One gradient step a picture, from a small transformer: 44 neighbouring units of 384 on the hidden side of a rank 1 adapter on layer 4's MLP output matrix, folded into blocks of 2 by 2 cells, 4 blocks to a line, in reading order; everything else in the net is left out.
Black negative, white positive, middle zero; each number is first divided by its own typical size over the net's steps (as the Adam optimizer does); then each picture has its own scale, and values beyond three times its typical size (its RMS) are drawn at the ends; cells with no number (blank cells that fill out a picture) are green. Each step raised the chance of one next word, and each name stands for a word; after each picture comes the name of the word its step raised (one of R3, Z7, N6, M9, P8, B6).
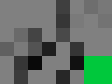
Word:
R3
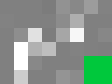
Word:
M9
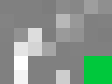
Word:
M9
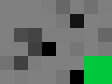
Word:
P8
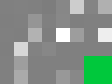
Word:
M9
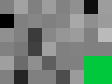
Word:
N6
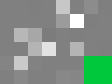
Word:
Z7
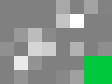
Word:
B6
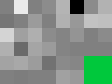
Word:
N6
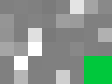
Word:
M9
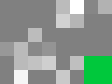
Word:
Z7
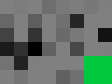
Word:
P8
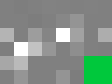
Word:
P8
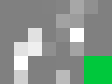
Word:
Z7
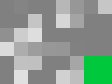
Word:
N6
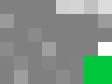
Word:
Z7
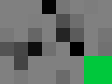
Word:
R3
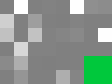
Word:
B6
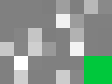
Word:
Z7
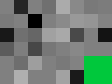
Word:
P8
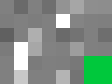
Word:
P8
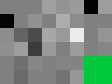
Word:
N6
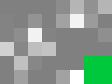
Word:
B6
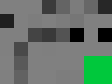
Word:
R3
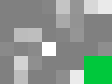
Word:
B6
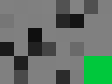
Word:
R3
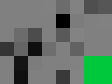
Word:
R3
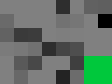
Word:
R3
